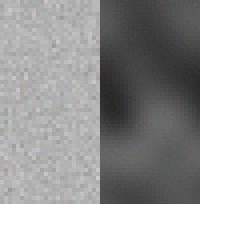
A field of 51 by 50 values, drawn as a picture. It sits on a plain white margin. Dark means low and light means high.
It is made of 1 by 2 panels. Panel 1,1: high, fine-grained, faint in contrast. Panel 1,2: low, smooth.
